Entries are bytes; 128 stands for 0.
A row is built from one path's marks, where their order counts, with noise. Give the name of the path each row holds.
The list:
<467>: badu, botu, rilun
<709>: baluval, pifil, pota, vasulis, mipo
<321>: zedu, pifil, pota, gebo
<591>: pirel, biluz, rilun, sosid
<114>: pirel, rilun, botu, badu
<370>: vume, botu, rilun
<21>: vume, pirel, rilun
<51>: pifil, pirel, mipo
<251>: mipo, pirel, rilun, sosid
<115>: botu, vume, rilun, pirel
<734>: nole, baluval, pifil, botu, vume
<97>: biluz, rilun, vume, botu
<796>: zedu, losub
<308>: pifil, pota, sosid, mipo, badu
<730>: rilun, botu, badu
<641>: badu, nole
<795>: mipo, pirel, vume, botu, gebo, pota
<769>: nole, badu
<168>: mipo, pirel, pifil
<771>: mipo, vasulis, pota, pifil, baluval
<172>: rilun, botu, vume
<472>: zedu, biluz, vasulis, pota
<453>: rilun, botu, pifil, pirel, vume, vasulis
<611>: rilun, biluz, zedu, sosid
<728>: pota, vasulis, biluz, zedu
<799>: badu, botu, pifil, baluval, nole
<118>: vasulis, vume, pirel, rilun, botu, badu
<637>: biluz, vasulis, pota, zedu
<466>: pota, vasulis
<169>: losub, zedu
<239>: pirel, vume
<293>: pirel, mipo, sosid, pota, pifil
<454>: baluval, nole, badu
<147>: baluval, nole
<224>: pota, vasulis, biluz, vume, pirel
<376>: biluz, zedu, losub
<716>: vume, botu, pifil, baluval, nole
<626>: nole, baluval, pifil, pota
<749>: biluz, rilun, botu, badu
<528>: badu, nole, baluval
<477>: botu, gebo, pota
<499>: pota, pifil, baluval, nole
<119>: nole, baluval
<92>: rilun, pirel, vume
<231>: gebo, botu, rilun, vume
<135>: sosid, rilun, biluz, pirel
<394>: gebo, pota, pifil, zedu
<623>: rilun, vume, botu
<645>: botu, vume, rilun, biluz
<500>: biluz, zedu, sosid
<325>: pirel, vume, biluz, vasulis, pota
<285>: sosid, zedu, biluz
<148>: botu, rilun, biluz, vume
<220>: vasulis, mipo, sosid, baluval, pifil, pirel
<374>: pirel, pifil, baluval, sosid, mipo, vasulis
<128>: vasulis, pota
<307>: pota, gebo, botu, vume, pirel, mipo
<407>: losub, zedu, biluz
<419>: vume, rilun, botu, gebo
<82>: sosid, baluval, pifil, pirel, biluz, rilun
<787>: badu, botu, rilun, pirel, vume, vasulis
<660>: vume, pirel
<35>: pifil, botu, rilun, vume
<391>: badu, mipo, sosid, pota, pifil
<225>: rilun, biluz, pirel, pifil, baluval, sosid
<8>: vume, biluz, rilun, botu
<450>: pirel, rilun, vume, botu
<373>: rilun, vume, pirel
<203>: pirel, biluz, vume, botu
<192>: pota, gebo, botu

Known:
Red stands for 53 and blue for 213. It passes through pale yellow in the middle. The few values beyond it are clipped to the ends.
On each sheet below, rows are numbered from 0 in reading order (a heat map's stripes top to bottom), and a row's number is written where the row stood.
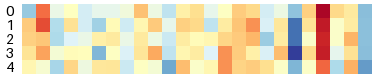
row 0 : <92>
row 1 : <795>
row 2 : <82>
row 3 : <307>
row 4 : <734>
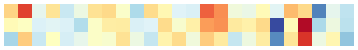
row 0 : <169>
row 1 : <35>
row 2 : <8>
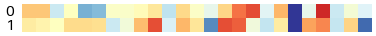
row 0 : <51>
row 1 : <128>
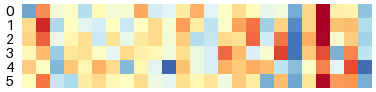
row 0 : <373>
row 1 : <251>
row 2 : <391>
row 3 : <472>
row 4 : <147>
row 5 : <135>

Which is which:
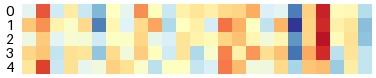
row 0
<450>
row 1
<192>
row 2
<453>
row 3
<799>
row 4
<407>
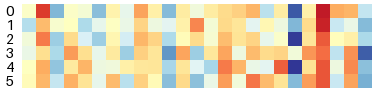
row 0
<591>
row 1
<419>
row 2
<325>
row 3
<769>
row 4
<637>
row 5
<528>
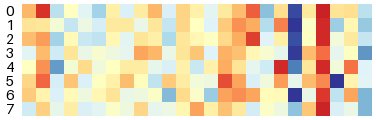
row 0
<293>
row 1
<308>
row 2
<374>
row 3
<118>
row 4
<500>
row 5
<796>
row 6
<709>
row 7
<370>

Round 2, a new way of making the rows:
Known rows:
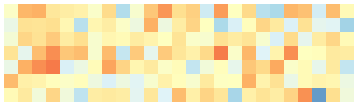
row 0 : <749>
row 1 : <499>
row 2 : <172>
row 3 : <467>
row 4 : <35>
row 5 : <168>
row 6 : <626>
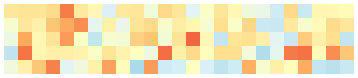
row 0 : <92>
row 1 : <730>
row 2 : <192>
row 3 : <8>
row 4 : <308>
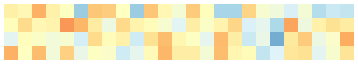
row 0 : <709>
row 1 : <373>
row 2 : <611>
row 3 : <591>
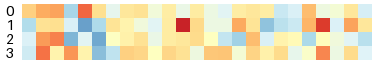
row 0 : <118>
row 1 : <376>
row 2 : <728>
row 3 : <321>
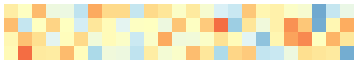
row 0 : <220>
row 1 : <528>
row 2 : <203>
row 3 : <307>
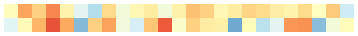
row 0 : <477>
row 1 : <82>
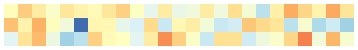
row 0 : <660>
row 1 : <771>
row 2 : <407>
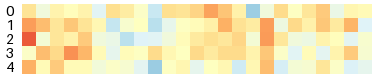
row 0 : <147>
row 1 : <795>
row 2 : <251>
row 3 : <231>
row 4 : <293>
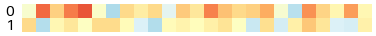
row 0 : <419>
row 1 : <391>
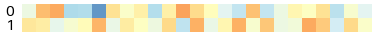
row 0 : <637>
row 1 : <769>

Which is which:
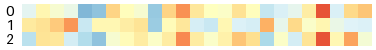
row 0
<500>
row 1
<51>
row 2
<796>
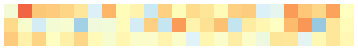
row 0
<370>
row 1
<119>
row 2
<239>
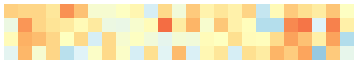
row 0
<450>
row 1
<97>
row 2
<115>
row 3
<734>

